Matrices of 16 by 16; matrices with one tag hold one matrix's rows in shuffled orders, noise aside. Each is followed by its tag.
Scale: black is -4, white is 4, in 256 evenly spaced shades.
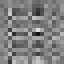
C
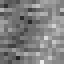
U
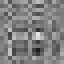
C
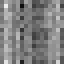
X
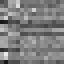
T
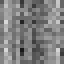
X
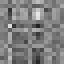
C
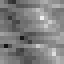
U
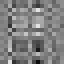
C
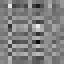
C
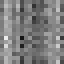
X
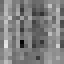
X
